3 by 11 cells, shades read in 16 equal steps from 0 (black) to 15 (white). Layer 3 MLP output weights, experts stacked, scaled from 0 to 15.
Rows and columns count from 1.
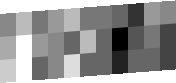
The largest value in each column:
12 15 9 9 13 11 7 6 6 9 8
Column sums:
30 41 22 25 30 24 19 8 14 22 16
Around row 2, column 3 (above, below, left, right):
7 6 15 8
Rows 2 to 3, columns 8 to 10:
0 5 7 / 2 6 6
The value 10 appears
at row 2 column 1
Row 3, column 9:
6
